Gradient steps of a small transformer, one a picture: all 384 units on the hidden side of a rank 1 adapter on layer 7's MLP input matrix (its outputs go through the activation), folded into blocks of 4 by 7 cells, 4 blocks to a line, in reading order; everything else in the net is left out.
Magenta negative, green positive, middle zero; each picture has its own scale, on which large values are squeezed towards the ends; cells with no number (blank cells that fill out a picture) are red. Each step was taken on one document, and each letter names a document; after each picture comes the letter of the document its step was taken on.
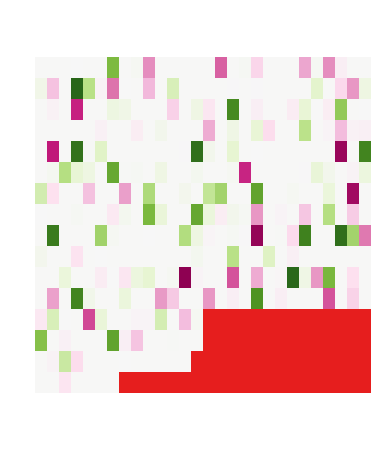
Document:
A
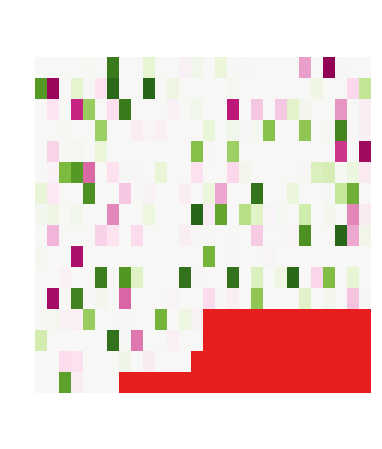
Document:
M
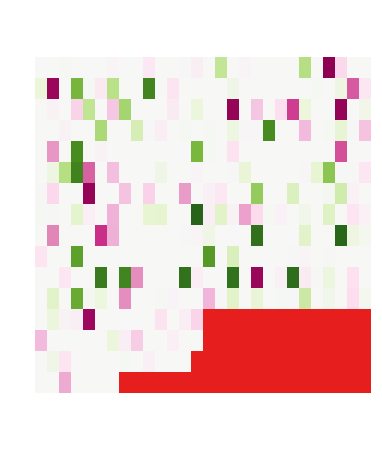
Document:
M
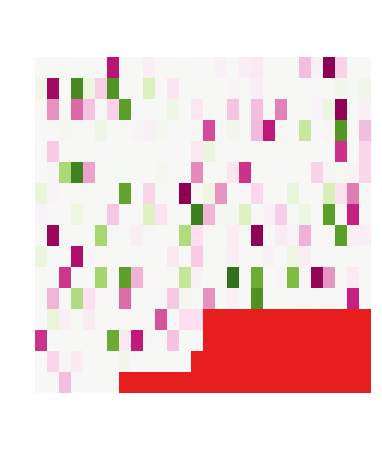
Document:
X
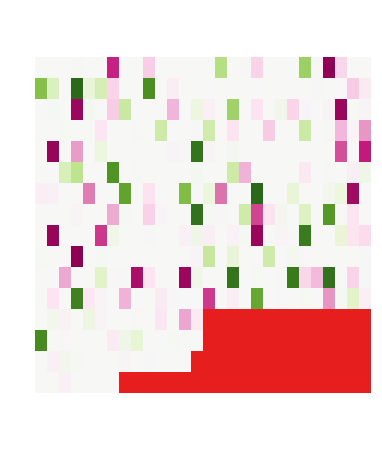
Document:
A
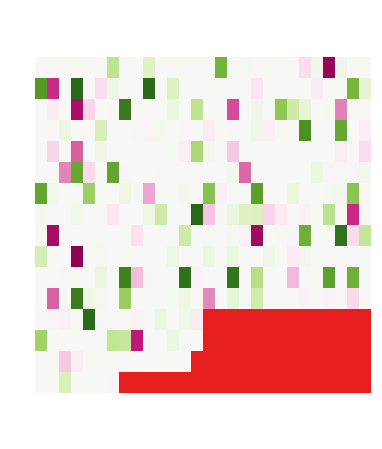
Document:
X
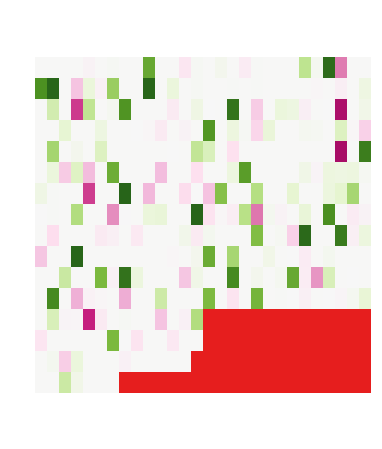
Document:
M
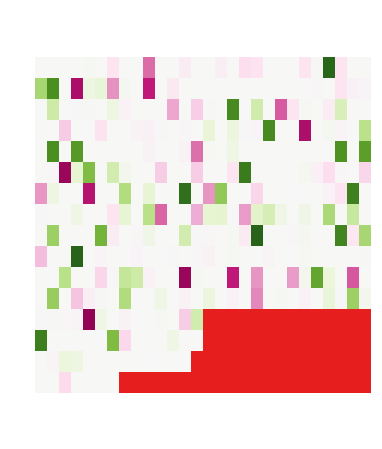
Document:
X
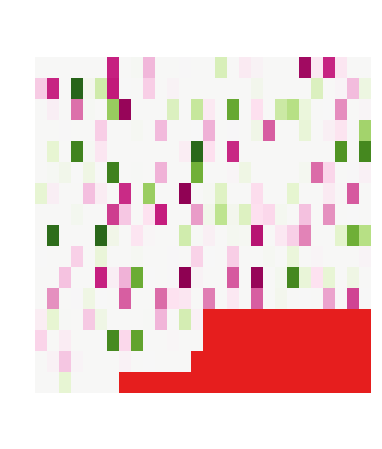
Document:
A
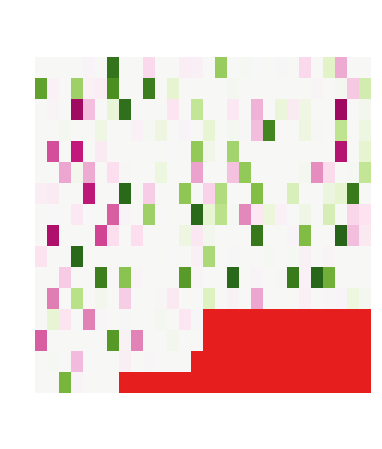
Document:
M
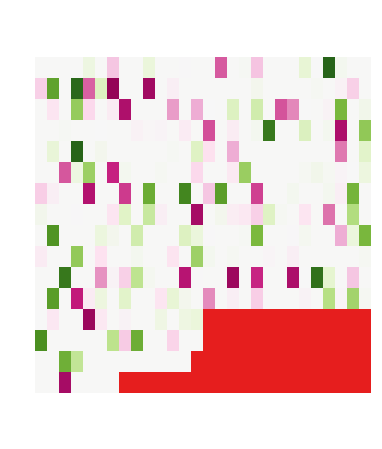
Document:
X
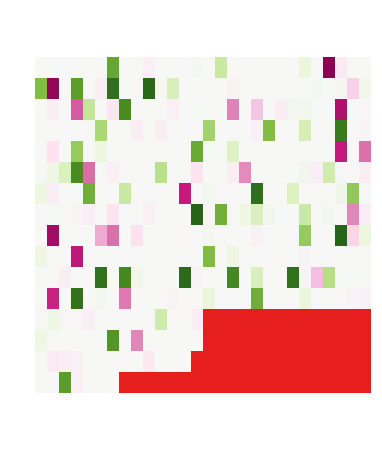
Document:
M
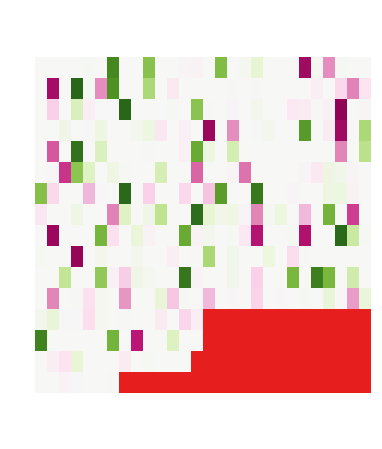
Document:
X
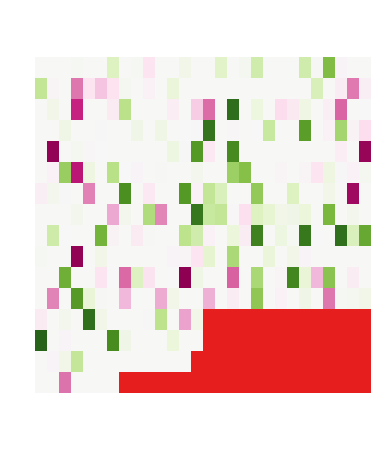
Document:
A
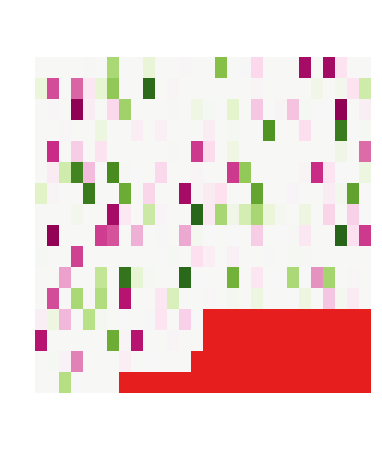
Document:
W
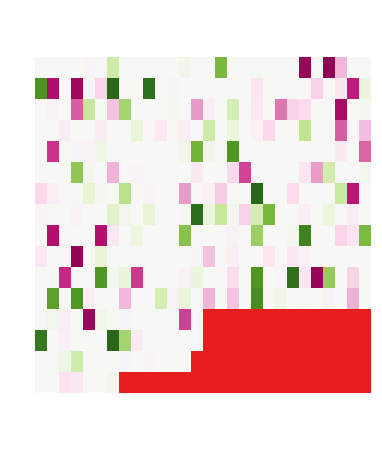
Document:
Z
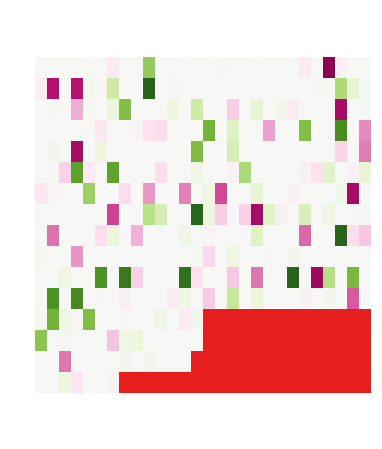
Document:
Z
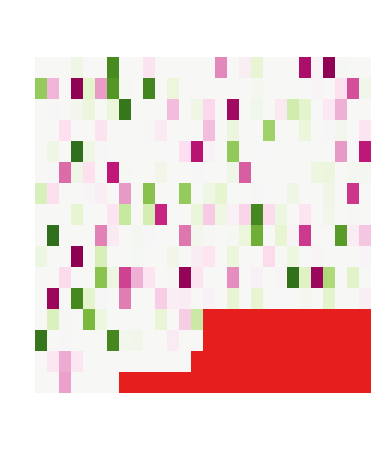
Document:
A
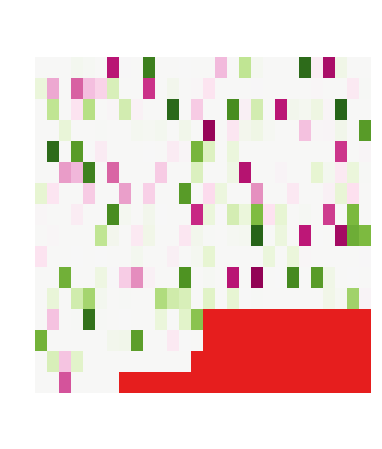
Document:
X
